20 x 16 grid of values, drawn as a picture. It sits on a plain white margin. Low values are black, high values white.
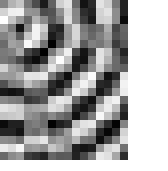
No single row or column stands out from its neighbours. Overall the values sit about 50% of the way up the scale. Concentric rings centre on the top left. There is no overall slope. The ninth with the highest average is the top left. A checkerboard runs through the table.
